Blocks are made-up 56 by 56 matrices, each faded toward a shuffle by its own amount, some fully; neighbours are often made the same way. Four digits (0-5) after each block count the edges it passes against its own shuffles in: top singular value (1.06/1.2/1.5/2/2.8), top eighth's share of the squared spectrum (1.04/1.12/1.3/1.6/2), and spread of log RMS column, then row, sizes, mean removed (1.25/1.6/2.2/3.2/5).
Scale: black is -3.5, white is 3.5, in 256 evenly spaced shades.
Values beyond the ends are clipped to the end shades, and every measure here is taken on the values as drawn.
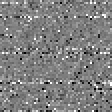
2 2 0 2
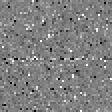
2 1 0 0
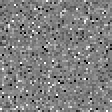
0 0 0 0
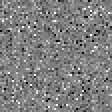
0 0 0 1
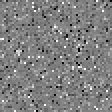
0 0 0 0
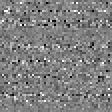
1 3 0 3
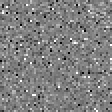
1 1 0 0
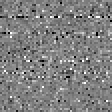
2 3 0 2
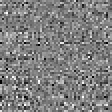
4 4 2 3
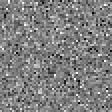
0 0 0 0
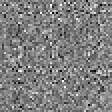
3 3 2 2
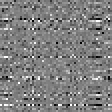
5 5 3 3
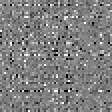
4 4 2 3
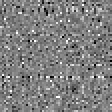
4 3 2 2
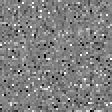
2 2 0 1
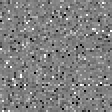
2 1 0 1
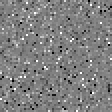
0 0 0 0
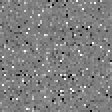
2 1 0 0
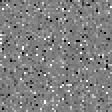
0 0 0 0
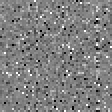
3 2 1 0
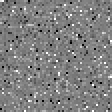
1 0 0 0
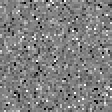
0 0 0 0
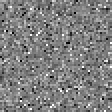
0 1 0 1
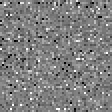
2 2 0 1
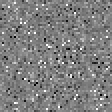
2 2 0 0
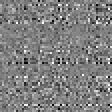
4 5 2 3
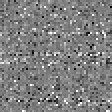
3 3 0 2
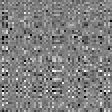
4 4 3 3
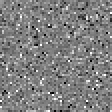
2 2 0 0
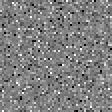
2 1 0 0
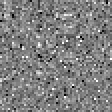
3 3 1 1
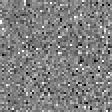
3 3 1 1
